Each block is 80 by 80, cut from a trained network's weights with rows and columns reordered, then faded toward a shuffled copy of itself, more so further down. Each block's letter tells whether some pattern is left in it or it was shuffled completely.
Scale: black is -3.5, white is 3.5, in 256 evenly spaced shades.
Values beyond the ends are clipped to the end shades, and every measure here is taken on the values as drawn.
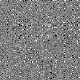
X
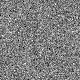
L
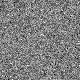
L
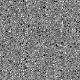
X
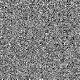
X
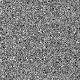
X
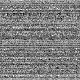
X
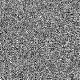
X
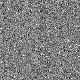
X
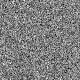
L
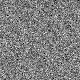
L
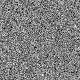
L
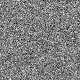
L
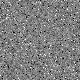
L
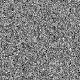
X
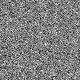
L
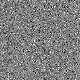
X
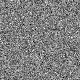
L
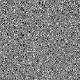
X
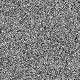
L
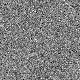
L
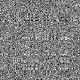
X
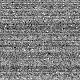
X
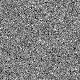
L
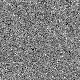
L
